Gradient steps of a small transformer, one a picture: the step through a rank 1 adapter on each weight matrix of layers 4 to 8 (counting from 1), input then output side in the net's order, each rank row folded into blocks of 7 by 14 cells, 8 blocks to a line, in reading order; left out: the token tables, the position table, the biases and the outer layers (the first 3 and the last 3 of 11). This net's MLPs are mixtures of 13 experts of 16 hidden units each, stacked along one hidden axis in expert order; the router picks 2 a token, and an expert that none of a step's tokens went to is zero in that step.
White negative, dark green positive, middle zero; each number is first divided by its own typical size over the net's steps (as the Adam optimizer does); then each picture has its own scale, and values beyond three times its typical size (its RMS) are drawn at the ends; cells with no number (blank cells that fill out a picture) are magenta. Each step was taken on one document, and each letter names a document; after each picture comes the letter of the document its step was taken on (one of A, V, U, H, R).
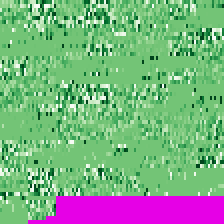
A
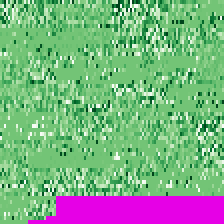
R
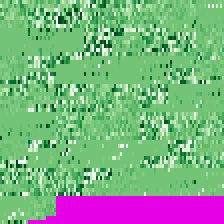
A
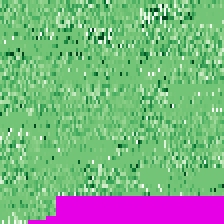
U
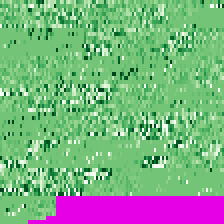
A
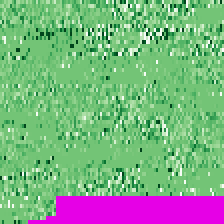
U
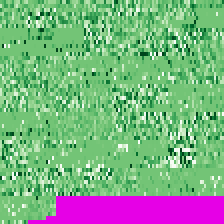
A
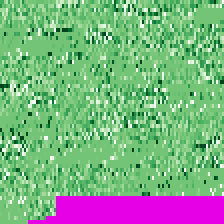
U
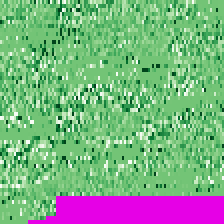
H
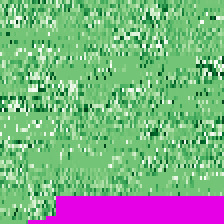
R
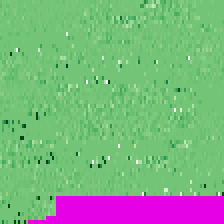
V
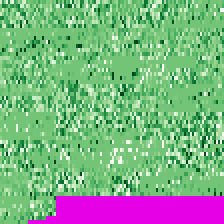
R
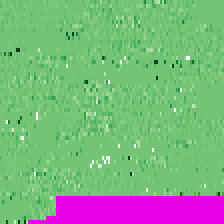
V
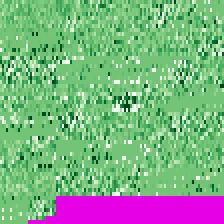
H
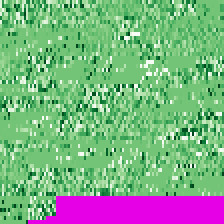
R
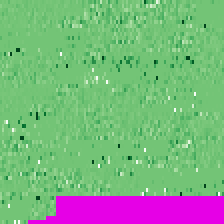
V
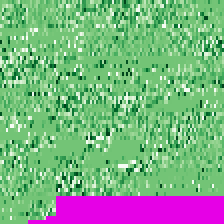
H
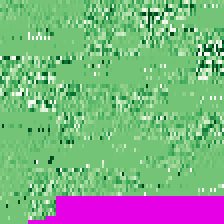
A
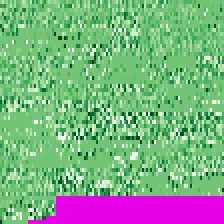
R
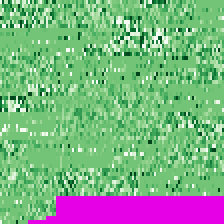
R
